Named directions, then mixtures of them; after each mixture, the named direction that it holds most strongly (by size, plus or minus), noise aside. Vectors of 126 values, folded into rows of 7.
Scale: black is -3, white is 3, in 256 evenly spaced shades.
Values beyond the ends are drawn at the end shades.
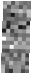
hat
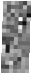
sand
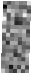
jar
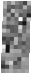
sand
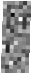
sand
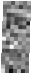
hat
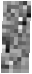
sand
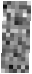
jar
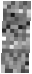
hat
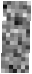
jar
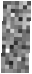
sand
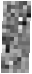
sand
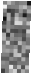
jar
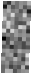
hat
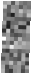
hat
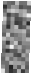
jar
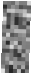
jar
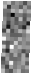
hat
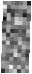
jar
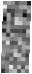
jar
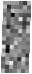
sand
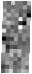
sand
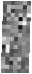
sand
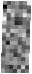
jar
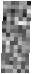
jar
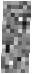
sand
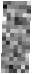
jar
